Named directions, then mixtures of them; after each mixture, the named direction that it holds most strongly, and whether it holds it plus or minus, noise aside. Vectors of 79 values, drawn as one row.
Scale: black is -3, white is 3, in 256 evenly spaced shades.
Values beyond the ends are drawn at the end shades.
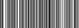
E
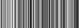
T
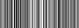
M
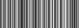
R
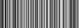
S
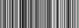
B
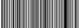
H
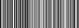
M, plus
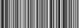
R, minus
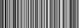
S, plus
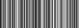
R, plus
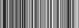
B, plus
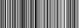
B, plus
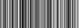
B, plus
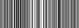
M, plus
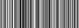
B, plus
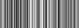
M, plus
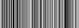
H, plus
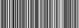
H, plus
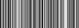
H, minus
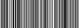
H, plus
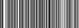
E, plus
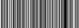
H, plus
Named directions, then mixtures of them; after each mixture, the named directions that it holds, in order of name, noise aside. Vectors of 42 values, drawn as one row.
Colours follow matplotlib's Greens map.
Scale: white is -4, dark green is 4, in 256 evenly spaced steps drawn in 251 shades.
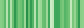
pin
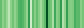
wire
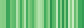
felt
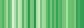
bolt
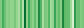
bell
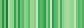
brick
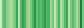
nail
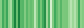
bolt, brick, pin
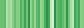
bell, pin, wire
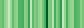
wire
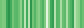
bell, wire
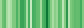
nail, wire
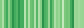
bell, bolt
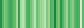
nail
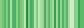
felt, pin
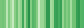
bolt, pin, wire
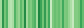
bell, brick, nail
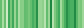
brick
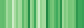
bolt, wire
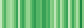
nail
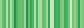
pin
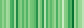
bell, brick, felt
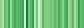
bell, felt, pin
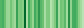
bell, felt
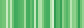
pin, wire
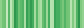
pin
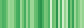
brick, felt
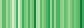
bolt, nail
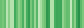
bolt, pin, wire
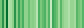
brick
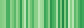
felt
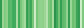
nail, pin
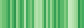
brick, felt, pin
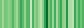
felt, wire
